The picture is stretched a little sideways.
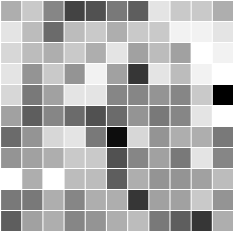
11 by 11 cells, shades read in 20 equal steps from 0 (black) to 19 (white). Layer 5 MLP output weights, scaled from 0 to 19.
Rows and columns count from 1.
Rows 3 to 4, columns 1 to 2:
16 14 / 17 11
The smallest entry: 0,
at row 5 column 11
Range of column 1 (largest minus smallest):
12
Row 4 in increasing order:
4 11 11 12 14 15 17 17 18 18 19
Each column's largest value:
19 15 19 17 18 17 16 17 18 19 19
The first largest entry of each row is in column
8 9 10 11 4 11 4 10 1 10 7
